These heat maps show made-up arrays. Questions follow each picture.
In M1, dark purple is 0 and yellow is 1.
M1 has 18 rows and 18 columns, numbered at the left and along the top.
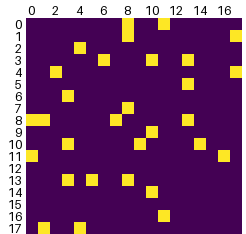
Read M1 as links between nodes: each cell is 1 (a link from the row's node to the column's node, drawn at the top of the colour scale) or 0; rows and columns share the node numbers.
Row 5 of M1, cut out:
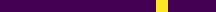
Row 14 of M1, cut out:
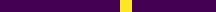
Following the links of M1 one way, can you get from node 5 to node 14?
yes
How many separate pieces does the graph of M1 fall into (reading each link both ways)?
3
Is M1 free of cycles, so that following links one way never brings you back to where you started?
no
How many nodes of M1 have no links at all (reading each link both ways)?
2
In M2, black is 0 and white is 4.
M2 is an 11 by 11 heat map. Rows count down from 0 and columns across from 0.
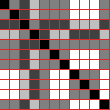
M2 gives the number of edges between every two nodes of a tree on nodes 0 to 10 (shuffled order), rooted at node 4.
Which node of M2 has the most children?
2
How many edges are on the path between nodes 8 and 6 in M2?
4
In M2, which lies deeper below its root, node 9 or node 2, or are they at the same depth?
node 9
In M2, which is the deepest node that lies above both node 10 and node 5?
2
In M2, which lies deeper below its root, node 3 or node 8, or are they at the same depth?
node 8
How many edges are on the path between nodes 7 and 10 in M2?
4
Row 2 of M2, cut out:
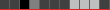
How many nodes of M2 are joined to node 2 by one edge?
6
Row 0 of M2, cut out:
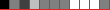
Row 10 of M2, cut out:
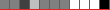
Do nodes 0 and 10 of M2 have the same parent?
yes
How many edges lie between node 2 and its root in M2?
1
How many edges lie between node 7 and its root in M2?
2
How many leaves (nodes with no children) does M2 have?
8
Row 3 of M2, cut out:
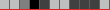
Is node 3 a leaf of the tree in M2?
no
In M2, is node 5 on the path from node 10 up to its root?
no
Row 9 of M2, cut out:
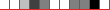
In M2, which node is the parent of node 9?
3
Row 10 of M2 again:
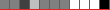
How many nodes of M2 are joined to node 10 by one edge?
1
